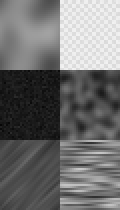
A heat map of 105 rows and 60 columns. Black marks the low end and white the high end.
It is made of 3 by 2 panels. Panel 1,1: middling, smooth. Panel 1,2: very high, checkered, faint in contrast. Panel 2,1: very low, fine-grained, faint in contrast. Panel 2,2: low, blotchy. Panel 3,1: low, slanting up to the right, faint in contrast. Panel 3,2: middling, streaked across, strong in contrast.
